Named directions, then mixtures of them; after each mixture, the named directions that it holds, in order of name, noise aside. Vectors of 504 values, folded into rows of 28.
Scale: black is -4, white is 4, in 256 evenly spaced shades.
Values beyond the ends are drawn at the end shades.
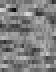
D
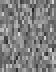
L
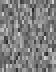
L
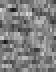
D, L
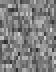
D, L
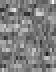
D, L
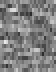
D, L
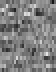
D, L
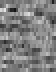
D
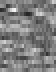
D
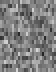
D, L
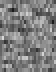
D, L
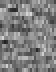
D, L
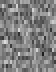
D, L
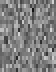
L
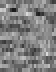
D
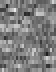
D, L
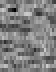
D
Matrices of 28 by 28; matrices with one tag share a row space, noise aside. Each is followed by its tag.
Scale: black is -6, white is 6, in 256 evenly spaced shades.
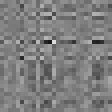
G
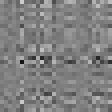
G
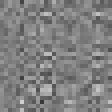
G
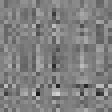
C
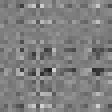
G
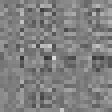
G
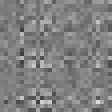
G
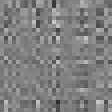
C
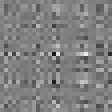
C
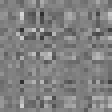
G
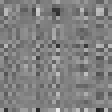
C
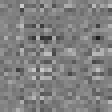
G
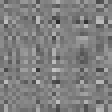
C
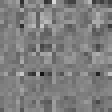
G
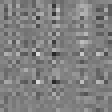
C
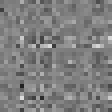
G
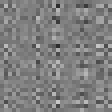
C
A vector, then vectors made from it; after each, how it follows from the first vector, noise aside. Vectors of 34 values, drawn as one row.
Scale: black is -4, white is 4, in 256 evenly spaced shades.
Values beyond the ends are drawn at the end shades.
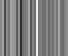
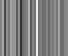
copied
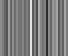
reversed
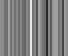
reversed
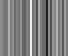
reversed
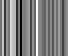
scaled up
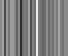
copied
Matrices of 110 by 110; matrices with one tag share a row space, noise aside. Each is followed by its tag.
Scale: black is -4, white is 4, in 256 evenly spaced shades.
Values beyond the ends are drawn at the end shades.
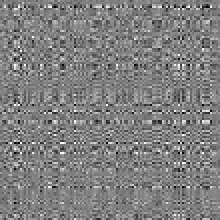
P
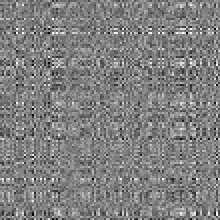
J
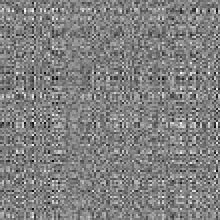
J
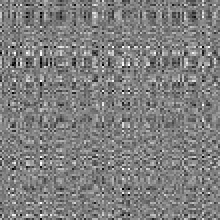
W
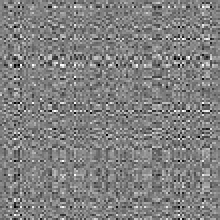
P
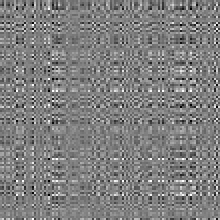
J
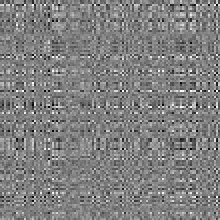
J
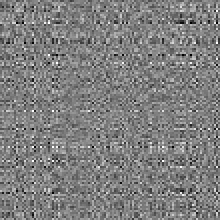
J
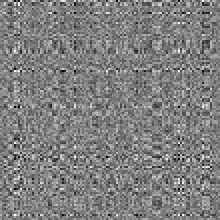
P
